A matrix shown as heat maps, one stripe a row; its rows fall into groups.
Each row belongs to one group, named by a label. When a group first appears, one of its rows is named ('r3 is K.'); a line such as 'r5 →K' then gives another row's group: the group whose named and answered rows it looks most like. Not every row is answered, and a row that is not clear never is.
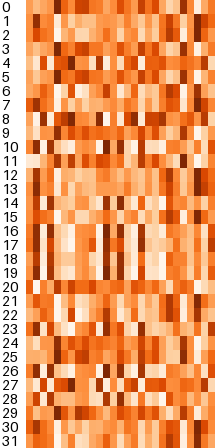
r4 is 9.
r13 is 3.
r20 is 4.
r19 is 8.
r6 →3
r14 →8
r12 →3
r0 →4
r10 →8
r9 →4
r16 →8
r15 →3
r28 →8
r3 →4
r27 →9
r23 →8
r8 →9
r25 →4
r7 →3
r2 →3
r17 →8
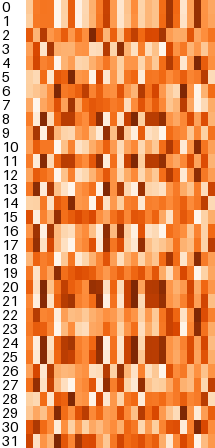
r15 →4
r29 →4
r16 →8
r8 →9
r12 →3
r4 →3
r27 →8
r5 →9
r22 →3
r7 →4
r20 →9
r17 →8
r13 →8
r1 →3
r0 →3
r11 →9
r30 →3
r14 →9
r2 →9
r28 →9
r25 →9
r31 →4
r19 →4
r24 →9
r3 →8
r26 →8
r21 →9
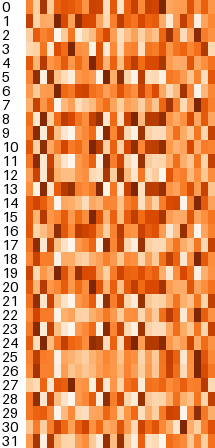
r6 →4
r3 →9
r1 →4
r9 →8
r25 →3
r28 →8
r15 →9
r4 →9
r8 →9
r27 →9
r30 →4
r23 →8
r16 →4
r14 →3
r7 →3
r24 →9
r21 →8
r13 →9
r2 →3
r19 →4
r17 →8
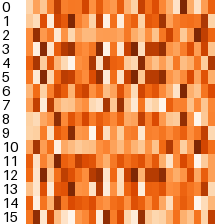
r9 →9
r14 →4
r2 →3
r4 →8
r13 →9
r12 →9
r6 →4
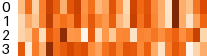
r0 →4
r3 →4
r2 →9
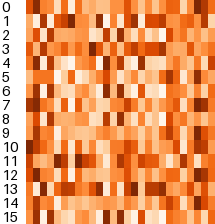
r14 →3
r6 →8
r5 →3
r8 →8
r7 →3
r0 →3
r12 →3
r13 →9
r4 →8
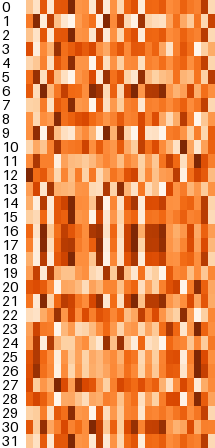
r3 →4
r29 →9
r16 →9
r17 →9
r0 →9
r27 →4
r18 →9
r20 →3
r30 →9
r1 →8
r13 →8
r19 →8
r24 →8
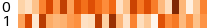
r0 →4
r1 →8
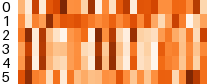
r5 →3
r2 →8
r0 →9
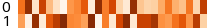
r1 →9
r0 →8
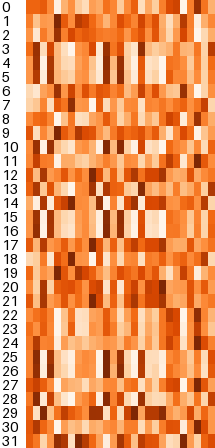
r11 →3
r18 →9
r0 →3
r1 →4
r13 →8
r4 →8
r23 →3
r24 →3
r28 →8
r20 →9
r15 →8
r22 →3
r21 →9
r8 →3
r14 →9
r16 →8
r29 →9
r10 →8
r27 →3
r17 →9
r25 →8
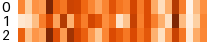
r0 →4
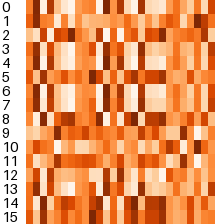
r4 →8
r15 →9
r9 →4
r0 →8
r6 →8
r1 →3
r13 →8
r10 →3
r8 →9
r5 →9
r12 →8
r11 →4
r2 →9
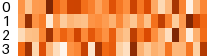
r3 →8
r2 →4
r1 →3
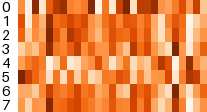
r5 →3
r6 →4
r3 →4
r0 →9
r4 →3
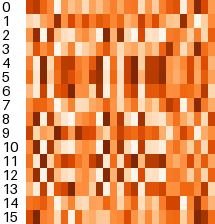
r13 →9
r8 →8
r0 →3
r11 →9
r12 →8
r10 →8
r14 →3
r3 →3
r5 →9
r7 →3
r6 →9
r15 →3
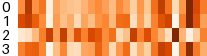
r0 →3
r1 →3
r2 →4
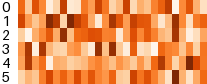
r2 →4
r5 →4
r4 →3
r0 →3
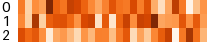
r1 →9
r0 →4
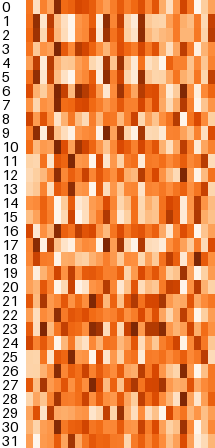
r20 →3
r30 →4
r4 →8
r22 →4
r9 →8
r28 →4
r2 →8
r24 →3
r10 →4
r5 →8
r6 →4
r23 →9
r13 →9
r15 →3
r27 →9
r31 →4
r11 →9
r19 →4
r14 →3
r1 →8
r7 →4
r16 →4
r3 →4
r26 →4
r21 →9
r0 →4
